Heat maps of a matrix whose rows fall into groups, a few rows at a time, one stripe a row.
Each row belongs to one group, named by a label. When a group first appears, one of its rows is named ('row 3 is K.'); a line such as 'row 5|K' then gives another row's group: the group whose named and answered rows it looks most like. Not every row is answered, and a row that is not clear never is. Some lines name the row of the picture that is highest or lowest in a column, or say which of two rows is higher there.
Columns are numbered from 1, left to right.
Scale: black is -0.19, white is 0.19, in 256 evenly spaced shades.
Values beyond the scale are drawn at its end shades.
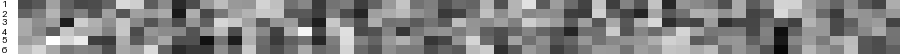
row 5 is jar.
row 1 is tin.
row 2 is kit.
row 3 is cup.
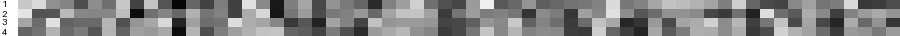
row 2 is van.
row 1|jar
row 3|kit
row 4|kit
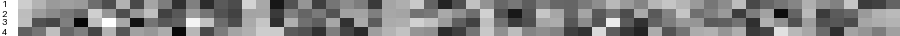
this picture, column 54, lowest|4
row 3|van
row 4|kit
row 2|van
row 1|jar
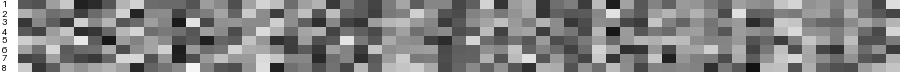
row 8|van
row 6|kit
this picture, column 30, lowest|5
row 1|tin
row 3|kit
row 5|jar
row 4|tin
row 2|jar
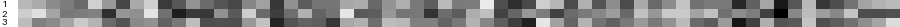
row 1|van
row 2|jar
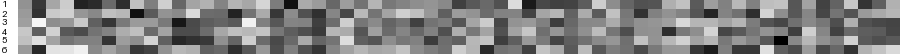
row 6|van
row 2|van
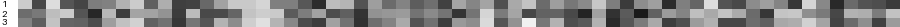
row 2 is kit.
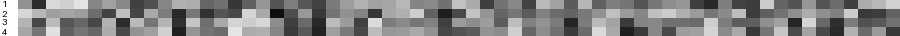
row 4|kit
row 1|van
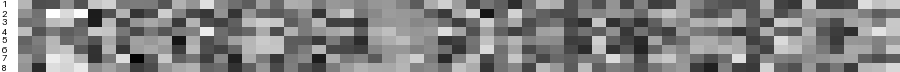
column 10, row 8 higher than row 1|No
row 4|van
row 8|van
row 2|jar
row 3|kit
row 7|jar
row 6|kit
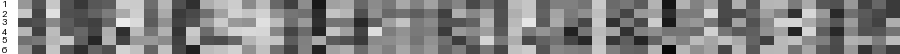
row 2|cup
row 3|tin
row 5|kit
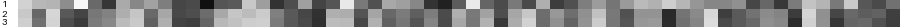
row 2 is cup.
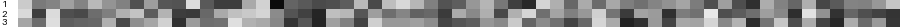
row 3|kit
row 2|cup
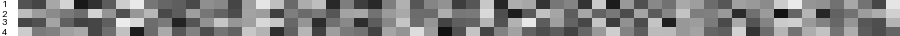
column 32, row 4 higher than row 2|No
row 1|tin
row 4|jar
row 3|tin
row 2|van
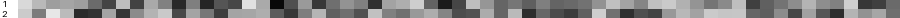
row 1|jar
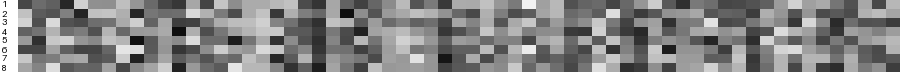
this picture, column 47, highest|7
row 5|van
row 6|tin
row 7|jar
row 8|kit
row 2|van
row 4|kit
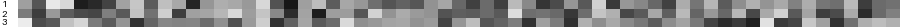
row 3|van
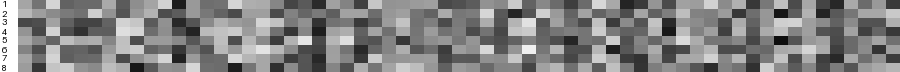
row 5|jar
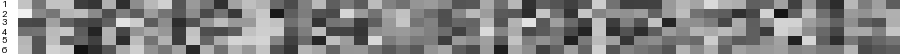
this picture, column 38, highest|2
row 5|cup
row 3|tin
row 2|van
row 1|kit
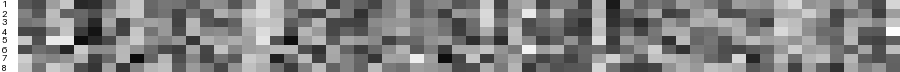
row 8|kit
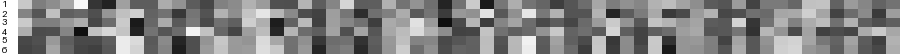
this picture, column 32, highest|2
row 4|van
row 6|tin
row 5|tin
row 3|jar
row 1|jar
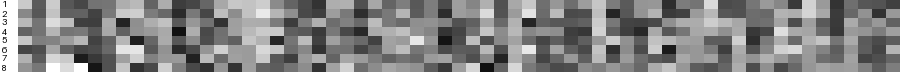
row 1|cup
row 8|jar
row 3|kit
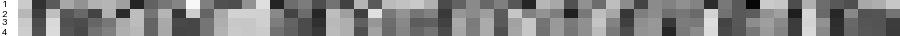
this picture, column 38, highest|1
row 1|van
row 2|cup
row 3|cup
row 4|cup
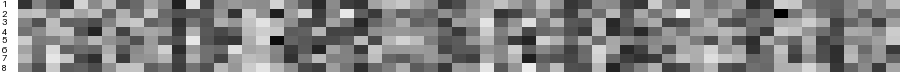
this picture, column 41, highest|5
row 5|van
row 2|jar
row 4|kit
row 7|kit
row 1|kit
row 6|kit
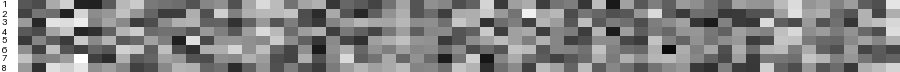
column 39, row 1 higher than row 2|No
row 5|kit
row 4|tin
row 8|van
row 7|jar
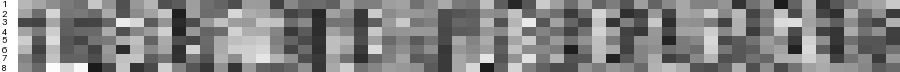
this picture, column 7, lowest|8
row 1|van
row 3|tin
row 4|kit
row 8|jar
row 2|kit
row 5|cup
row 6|cup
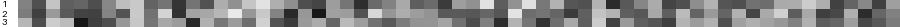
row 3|tin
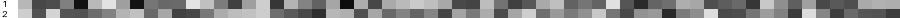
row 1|van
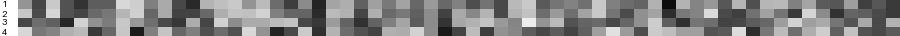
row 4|jar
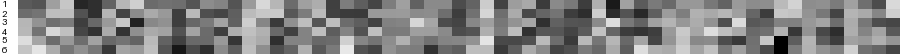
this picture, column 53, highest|1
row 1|tin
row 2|kit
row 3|jar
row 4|kit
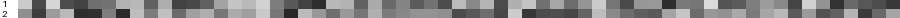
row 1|cup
